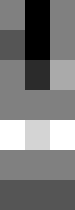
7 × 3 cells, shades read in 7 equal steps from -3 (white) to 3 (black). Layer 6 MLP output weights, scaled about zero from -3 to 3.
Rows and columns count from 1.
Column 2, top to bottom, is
3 3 2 0 -2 0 1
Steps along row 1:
up down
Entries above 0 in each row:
1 2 1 0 0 0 3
